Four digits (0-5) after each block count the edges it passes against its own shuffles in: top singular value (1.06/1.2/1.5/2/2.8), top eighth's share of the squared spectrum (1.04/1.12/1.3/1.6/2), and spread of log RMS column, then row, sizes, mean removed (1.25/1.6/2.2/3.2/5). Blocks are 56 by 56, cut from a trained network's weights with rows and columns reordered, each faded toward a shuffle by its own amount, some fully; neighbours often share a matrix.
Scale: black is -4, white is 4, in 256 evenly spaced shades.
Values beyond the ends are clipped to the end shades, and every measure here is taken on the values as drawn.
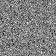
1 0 0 0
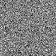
2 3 1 1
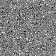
0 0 0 0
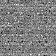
3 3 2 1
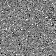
0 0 0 0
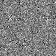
0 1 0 0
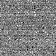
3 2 1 1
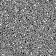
0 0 0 0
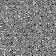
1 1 0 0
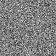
2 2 0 0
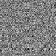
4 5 2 2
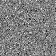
2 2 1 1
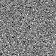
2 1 0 0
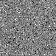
0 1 0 0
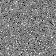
0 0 0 0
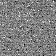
1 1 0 0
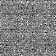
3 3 2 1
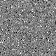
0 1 0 0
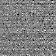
3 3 2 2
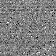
2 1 1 0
